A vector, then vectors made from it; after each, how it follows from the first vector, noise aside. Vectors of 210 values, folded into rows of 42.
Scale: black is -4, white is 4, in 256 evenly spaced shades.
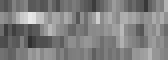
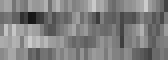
negated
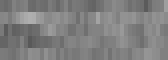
shrunk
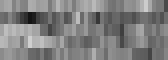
negated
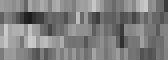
negated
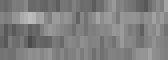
shrunk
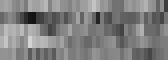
negated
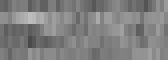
shrunk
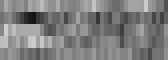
negated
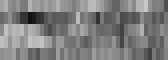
negated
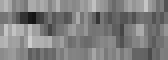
negated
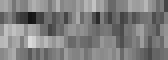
negated
